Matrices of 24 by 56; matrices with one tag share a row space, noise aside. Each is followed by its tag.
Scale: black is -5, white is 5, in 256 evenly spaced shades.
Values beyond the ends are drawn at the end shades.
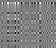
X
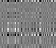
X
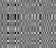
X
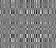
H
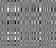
X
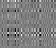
X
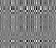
H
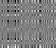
X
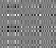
X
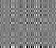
H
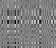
X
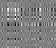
X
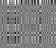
X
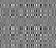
H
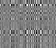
H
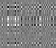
X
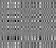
X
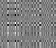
X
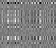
X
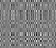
H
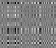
X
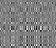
H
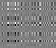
X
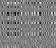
X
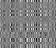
H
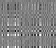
X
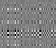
X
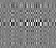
H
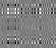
X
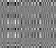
X
